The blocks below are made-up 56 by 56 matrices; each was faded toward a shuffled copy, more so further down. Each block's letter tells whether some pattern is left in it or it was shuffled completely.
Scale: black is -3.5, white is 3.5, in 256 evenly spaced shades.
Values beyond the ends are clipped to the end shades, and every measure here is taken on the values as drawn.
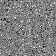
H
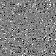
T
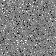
H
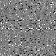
T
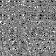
T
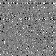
T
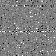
T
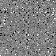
T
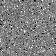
H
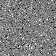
H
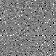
T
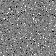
H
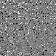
T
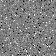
H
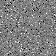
H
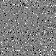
T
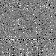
T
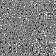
T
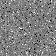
H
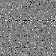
T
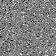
H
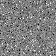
H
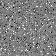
H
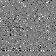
T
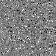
T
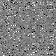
T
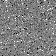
H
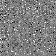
T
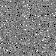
T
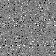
T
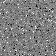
H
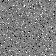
H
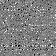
T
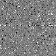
T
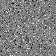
H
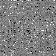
T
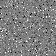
H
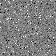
H
